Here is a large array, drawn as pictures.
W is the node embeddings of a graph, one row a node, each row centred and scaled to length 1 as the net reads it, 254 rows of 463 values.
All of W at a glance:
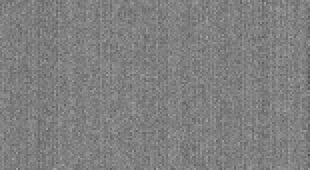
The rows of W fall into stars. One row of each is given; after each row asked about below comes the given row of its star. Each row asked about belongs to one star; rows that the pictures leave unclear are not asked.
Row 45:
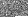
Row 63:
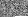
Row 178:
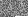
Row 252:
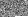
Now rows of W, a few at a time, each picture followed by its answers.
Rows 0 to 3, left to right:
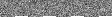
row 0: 178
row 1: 63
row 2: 63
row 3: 252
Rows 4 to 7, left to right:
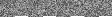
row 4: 63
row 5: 63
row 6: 63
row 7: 45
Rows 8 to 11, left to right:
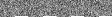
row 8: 252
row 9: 178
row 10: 252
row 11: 63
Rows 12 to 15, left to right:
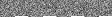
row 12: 252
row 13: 178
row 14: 178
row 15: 178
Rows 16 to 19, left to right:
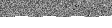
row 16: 178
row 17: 63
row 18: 63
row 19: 45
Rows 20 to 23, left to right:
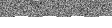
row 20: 178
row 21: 63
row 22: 178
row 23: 63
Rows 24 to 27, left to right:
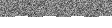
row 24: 45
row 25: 63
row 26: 178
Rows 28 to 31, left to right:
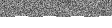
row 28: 178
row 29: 252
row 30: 63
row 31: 45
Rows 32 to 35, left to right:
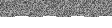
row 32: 63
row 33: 178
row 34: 178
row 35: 63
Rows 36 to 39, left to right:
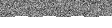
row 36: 252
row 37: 45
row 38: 45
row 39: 63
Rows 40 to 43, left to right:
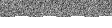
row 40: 45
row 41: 252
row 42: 252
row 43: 178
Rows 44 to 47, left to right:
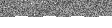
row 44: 252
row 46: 63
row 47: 252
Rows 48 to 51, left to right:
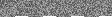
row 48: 63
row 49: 252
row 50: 178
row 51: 178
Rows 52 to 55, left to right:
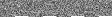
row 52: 178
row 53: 63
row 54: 178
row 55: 178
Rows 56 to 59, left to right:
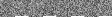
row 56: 178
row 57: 45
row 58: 45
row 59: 63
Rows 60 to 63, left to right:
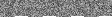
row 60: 252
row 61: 45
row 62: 252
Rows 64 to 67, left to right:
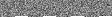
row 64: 252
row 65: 45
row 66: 63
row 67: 252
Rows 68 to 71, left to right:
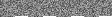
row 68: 63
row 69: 178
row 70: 252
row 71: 178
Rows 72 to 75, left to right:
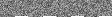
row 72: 178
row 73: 252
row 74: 178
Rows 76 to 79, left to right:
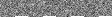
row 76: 178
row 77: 45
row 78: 63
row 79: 252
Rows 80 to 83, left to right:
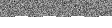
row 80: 178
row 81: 178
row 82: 63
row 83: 252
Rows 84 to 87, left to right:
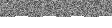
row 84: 45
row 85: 63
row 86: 178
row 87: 63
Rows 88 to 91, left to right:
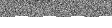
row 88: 252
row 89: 252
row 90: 252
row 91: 178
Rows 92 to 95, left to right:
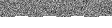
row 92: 178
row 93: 178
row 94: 45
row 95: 178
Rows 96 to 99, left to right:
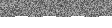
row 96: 45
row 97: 63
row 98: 178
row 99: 252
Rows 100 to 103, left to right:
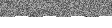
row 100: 63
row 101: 45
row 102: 252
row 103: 178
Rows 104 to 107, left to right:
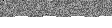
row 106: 63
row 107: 178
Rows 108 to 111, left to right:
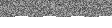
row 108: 63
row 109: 252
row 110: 252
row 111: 45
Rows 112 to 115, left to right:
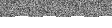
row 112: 63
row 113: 45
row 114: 63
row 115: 63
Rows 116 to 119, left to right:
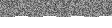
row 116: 63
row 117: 178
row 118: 252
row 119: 178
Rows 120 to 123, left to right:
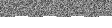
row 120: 45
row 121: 252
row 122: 178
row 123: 252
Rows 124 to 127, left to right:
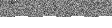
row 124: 63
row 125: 178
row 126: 178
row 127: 252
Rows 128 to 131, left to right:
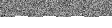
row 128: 45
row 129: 63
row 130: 63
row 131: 45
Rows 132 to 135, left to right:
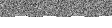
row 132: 178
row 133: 252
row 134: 178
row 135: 45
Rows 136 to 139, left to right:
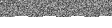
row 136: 63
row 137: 45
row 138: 252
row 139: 45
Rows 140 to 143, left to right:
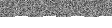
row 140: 252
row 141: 45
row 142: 63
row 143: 63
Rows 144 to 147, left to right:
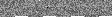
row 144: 252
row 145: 45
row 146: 45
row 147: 45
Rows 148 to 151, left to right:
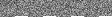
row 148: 63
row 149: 45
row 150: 252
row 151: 178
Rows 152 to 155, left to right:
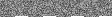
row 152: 178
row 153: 178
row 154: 252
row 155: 252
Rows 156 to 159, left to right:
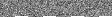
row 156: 178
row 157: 252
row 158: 63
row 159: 252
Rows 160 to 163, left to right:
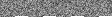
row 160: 45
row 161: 178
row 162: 63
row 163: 178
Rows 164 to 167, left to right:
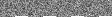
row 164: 252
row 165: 63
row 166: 178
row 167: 252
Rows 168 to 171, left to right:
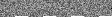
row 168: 252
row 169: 45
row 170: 252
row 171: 178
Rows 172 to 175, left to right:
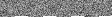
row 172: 63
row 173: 178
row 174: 178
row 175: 45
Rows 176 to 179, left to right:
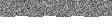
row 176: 252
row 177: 45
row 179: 45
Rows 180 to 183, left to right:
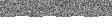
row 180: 45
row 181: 45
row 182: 63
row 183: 63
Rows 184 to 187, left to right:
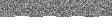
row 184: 252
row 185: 45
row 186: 252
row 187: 45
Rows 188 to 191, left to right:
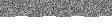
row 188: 63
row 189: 45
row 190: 252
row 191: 178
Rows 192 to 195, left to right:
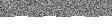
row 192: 45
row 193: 63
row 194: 178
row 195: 252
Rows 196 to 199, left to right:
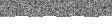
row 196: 63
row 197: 63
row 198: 45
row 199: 178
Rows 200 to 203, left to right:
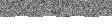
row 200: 252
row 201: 178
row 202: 63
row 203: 178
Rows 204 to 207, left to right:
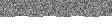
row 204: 63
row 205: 178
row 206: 252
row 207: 178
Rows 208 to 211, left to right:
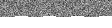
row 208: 63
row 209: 178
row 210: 252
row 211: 45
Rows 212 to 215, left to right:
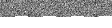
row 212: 45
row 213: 63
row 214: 45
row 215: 63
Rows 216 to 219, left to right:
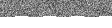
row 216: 45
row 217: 178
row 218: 63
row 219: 45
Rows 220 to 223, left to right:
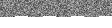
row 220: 45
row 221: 63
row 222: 178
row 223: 252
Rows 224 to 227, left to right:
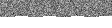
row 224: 45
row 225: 178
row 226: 178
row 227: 45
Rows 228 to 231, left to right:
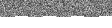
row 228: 252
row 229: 63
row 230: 45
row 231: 178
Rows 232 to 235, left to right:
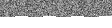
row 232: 63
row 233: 252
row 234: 45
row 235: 45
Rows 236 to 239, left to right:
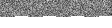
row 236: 178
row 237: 45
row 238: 63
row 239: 45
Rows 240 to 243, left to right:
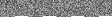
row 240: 63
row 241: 252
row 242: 45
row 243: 178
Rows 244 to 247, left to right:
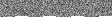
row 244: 45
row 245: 252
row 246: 252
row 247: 45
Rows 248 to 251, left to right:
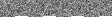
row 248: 45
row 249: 178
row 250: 63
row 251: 252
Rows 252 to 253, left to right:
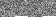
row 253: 63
